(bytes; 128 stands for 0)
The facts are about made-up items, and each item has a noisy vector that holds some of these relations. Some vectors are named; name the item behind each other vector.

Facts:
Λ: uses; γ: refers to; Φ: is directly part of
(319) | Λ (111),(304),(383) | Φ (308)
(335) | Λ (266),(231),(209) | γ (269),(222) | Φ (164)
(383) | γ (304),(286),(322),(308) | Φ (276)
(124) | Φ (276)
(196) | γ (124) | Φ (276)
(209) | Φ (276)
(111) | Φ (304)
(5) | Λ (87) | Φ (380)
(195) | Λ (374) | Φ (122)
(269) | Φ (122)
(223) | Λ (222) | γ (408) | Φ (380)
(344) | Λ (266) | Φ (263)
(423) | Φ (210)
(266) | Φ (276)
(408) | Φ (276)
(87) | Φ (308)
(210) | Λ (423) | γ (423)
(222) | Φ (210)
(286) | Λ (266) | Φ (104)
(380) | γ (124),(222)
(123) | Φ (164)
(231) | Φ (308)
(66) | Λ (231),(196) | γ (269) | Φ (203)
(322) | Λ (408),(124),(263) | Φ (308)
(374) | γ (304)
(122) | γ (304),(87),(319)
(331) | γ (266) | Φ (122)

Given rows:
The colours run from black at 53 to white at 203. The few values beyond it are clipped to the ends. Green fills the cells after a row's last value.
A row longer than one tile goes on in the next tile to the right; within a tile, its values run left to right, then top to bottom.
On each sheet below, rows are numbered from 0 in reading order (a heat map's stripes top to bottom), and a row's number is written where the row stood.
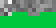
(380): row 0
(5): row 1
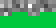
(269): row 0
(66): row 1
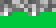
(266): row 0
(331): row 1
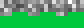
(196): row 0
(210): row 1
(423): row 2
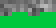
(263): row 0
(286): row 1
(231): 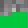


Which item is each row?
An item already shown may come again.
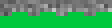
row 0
(263)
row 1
(383)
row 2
(231)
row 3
(383)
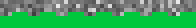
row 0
(374)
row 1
(304)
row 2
(222)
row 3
(408)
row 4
(122)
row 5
(124)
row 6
(380)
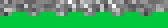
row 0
(223)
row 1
(195)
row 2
(423)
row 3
(210)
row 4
(335)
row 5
(308)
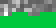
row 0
(331)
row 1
(123)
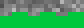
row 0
(231)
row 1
(209)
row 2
(322)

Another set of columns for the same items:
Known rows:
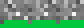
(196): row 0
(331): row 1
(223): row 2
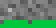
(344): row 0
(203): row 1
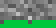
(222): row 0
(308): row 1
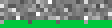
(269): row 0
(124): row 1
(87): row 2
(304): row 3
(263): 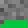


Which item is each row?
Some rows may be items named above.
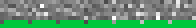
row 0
(222)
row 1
(380)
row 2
(222)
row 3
(308)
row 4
(304)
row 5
(66)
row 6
(383)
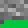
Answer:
(222)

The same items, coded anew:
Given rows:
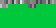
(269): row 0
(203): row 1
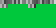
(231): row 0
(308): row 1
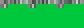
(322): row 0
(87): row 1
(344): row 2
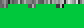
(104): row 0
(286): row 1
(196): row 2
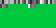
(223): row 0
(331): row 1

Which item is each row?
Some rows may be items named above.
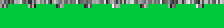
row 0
(222)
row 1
(374)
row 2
(209)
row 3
(383)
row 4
(335)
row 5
(209)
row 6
(423)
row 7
(122)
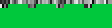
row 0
(210)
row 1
(380)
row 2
(423)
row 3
(124)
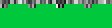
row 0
(423)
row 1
(304)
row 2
(210)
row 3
(222)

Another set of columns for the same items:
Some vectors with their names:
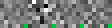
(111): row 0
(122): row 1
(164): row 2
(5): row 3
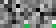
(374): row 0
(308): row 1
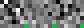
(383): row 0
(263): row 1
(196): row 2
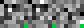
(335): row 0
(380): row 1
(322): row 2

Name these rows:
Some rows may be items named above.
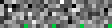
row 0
(335)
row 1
(210)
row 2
(122)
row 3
(209)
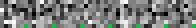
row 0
(222)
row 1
(124)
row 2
(66)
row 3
(423)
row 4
(269)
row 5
(304)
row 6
(374)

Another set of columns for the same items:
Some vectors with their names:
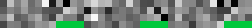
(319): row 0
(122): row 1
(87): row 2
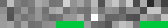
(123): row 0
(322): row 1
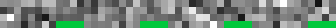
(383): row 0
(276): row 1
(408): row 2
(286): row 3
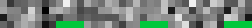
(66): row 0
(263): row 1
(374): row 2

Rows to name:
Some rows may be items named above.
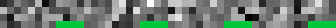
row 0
(124)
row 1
(335)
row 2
(122)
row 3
(66)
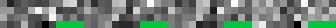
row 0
(380)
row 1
(335)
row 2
(335)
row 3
(210)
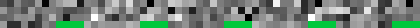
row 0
(196)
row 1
(308)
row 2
(122)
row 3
(304)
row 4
(269)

